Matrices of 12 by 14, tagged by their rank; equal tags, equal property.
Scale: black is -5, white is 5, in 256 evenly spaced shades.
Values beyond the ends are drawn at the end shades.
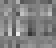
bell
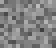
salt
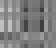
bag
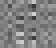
bell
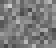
salt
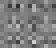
bell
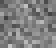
salt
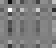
bag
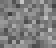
salt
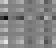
bag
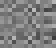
bell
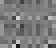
bell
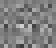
bell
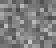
salt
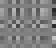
bag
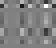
bag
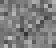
salt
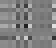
bag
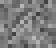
salt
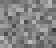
salt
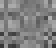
bell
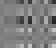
bag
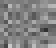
bell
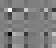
bag
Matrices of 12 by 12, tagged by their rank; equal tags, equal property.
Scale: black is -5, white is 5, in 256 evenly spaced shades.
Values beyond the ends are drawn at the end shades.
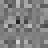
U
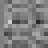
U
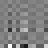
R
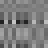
R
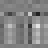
R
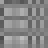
R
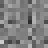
U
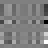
R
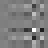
R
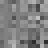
U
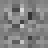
U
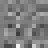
U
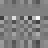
R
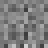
U
